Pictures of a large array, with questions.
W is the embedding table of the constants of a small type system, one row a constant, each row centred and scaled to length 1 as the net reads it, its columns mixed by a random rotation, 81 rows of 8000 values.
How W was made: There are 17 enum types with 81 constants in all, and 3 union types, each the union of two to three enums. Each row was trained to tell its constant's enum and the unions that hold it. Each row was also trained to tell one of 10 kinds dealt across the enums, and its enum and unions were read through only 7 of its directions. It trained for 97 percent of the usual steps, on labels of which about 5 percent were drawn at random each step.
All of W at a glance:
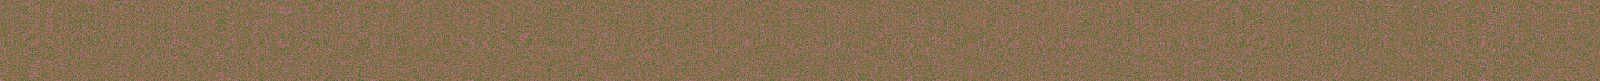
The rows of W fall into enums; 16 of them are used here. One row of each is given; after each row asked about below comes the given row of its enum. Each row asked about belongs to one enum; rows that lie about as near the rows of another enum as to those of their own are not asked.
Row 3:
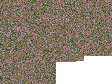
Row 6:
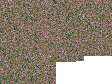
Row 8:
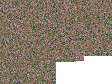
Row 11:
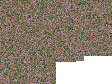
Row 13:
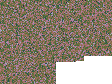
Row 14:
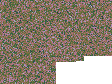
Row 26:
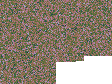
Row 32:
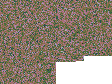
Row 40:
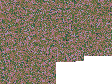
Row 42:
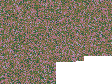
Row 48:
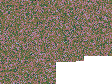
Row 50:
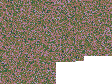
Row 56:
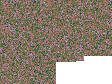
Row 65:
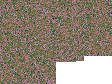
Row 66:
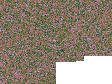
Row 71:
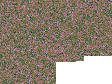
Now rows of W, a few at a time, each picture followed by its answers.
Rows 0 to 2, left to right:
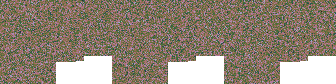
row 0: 71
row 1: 13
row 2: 65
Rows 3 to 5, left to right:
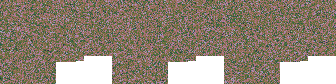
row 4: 3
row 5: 14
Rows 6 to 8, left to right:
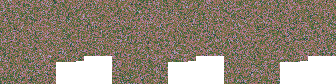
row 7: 6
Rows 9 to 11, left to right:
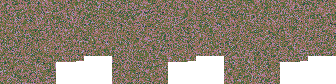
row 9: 32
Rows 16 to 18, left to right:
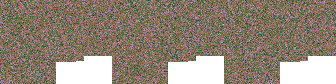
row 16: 14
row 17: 13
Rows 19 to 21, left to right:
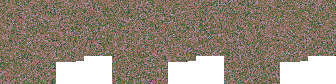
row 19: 26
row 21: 6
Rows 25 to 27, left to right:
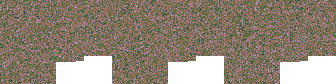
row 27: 42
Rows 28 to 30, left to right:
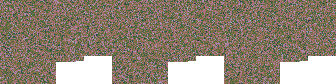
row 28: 66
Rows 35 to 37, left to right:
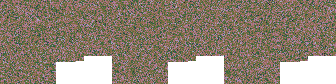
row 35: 71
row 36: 50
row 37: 66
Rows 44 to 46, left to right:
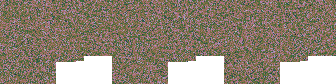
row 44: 42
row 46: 6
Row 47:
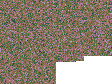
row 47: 56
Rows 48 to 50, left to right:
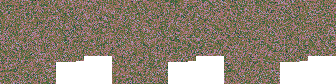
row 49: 13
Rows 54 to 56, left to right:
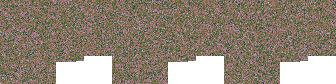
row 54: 50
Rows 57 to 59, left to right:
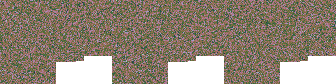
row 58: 42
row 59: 50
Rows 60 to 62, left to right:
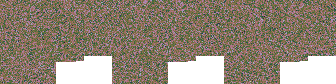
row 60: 11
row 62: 71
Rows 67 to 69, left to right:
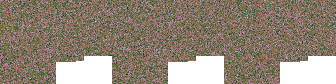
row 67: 6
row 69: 65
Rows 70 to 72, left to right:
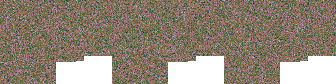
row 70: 13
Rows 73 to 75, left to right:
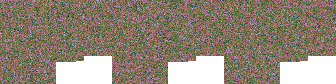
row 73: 42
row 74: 65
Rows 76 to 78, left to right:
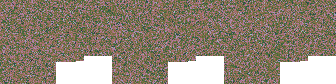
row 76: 71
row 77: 56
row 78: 65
